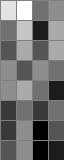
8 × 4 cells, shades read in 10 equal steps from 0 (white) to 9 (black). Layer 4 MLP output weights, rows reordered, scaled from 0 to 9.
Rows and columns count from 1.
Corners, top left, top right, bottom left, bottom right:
1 4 6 8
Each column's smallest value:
1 0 4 3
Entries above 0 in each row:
3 4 4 4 4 4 4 4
